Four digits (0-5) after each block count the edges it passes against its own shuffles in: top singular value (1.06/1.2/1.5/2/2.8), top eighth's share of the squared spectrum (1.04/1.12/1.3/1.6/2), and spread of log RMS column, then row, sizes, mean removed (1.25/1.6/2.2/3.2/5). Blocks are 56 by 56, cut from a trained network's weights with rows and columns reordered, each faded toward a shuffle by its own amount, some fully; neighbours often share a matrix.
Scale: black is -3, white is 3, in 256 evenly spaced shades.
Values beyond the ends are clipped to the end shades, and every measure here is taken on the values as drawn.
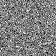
0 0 0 0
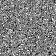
0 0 0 0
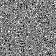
1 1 0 0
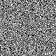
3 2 0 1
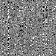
3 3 2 1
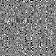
3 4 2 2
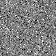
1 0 0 0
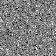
2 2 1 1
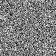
1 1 0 0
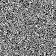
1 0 0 0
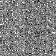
2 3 1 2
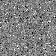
1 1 0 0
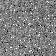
0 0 0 0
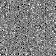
2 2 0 1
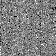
1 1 0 0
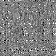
3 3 0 2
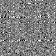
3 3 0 2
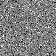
0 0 0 0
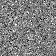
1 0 0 0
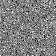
1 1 0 0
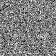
1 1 0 0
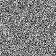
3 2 1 0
